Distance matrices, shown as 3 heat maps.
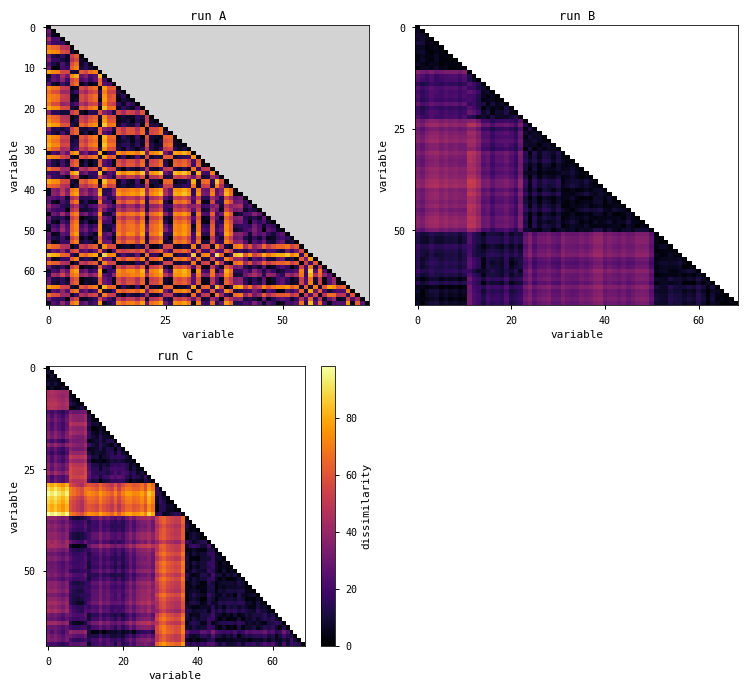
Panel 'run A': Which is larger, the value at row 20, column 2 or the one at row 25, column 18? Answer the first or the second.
the first
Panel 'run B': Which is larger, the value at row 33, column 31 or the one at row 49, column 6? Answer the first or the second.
the second
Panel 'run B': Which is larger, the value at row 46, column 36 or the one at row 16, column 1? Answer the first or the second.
the second
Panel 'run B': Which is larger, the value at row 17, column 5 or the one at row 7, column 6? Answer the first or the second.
the first
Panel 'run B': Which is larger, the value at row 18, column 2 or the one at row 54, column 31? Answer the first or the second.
the second
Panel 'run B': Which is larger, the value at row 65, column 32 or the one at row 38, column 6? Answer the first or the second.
the second
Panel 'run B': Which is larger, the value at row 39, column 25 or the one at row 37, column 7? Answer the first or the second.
the second
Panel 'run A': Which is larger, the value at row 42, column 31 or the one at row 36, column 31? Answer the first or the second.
the first
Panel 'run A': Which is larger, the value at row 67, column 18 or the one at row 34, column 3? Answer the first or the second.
the first
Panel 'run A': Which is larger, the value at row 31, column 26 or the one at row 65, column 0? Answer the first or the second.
the first
